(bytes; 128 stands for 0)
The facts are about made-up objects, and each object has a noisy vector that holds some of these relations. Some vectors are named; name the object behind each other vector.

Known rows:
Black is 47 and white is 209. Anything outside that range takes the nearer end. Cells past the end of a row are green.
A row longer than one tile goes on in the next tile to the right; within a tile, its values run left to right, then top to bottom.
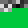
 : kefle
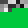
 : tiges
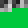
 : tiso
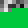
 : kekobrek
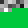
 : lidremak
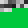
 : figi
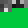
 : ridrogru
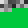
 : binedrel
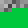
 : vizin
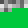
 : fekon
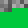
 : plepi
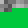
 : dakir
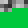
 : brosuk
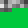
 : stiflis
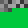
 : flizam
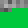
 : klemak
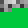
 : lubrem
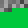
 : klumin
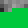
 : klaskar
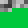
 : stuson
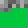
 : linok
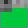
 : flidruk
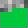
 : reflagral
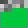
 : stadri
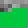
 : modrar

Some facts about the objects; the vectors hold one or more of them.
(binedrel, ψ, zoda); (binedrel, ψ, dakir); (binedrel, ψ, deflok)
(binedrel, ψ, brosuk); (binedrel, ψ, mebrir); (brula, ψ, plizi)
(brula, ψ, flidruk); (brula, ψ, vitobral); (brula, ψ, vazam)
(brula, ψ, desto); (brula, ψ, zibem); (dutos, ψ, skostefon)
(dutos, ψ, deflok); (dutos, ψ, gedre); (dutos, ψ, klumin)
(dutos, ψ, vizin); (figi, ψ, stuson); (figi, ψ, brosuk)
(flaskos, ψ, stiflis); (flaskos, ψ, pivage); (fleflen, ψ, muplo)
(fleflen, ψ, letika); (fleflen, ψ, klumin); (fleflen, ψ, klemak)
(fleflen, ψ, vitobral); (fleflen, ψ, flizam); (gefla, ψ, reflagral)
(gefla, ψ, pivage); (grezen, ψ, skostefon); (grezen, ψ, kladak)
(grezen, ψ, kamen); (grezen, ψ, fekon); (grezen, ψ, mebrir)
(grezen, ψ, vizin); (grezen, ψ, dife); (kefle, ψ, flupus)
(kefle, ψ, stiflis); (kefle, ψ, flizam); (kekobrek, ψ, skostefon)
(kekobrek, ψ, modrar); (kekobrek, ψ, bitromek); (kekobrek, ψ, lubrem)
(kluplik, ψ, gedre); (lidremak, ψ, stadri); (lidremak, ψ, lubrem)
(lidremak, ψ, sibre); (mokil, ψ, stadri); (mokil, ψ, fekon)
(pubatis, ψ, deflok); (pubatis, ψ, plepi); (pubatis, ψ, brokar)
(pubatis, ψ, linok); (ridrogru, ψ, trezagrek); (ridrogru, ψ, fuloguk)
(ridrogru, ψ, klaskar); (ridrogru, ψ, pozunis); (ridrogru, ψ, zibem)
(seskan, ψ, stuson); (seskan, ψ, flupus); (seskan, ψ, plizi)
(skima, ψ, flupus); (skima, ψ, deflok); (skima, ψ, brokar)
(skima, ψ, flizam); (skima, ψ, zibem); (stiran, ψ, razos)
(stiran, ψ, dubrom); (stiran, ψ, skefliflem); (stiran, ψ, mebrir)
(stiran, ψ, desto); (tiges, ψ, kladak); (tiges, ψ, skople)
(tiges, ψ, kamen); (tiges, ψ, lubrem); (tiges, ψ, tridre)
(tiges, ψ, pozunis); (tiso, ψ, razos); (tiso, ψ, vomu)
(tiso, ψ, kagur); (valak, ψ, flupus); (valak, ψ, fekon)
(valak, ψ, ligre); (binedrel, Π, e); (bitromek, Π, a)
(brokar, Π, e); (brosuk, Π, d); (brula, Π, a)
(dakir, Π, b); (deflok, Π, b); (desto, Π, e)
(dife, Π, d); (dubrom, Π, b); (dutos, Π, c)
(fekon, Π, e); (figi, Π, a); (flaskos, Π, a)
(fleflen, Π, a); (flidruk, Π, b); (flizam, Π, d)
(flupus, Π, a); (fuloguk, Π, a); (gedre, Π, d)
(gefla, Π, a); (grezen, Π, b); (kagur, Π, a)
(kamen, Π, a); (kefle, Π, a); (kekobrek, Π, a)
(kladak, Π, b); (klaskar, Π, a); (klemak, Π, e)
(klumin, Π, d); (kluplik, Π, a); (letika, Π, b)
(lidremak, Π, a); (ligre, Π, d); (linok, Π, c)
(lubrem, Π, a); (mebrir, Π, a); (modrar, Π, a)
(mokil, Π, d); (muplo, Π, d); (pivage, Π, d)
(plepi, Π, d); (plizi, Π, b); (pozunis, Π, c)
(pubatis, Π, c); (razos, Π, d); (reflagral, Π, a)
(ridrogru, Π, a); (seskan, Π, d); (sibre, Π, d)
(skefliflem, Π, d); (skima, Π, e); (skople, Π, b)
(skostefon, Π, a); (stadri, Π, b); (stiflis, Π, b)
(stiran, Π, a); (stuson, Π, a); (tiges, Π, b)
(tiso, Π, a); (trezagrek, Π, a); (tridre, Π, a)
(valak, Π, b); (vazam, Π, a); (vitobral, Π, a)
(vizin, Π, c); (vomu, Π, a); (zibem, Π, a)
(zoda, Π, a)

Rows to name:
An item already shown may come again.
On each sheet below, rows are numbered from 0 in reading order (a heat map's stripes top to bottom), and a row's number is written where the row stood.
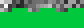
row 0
dutos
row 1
skefliflem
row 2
flizam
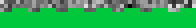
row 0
deflok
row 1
klumin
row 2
flidruk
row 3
stiflis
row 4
fleflen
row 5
klemak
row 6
valak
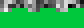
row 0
kekobrek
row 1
pubatis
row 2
flaskos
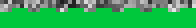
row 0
grezen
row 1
skostefon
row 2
brula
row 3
kluplik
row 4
zoda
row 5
brokar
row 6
mokil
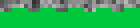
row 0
skefliflem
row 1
plizi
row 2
letika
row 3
mebrir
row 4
sibre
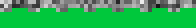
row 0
kluplik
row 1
stuson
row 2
dife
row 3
ligre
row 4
dubrom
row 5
pubatis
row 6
brosuk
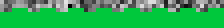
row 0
dakir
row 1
razos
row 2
gefla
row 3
zibem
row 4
flupus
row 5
pivage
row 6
skima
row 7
gedre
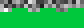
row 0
seskan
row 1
binedrel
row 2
desto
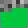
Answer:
pozunis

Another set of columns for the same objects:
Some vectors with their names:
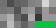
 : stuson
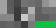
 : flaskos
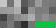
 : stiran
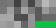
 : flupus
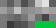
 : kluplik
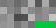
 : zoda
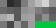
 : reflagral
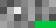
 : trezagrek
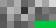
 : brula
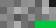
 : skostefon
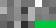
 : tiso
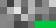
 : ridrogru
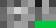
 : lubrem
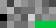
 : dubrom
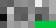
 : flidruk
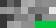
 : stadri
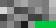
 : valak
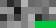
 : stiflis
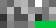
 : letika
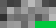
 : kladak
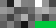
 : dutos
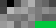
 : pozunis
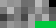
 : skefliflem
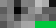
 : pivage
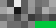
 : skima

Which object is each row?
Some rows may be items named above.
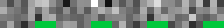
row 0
figi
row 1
vizin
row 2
figi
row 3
kekobrek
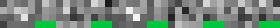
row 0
lidremak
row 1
flizam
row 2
lidremak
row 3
plizi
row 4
klemak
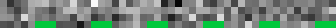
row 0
gefla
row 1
fleflen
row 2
sibre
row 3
tiges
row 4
desto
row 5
fekon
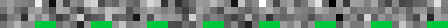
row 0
razos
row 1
grezen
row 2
brosuk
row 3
gefla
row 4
dutos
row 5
dife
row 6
dubrom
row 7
stuson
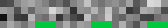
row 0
deflok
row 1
dakir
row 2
seskan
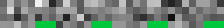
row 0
flizam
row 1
mokil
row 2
ligre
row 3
linok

